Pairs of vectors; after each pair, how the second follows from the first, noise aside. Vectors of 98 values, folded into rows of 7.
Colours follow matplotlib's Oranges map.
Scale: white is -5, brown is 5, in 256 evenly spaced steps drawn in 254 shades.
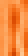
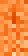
sign-scrambled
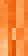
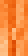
copied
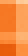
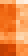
scaled up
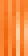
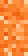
shuffled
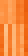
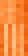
copied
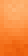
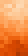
scaled up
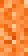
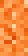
copied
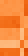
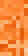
sign-scrambled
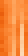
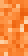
shuffled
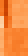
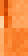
copied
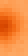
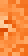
sign-scrambled
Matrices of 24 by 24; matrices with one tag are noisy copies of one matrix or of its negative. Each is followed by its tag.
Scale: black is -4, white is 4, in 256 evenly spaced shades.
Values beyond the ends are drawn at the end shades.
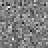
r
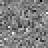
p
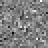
p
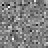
r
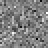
p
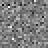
r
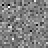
r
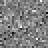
p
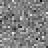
p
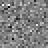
r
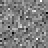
p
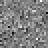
p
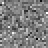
p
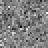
p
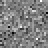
p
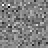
r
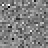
r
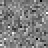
p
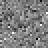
p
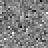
p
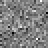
p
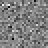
r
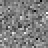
p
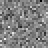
p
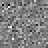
r
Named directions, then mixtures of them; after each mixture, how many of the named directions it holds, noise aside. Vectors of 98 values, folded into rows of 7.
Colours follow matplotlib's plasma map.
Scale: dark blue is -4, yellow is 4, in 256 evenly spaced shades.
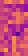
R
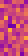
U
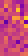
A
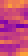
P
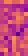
one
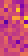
one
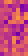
two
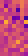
one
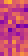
three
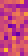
two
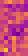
one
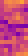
two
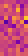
two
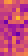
three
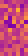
two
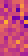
one
